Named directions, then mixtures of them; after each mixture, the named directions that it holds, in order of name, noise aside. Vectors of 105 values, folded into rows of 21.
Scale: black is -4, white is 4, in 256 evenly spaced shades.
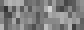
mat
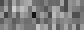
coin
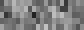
coin, mat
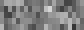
mat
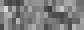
mat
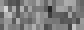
mat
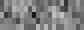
coin, mat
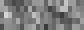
coin, mat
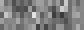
coin, mat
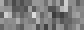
coin, mat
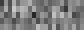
coin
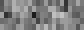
coin, mat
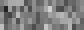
mat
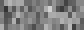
mat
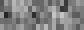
coin, mat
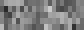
mat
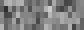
mat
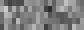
mat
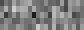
coin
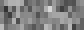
mat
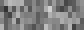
mat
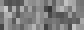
mat
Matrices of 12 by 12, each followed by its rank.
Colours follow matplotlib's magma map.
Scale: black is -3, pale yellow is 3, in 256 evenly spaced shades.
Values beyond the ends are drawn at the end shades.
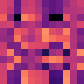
two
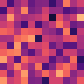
full rank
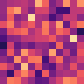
full rank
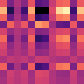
one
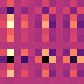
one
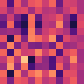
two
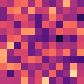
full rank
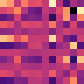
two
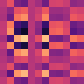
one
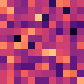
full rank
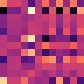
two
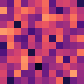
full rank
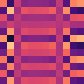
one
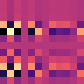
one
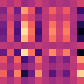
one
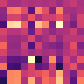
two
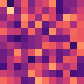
full rank
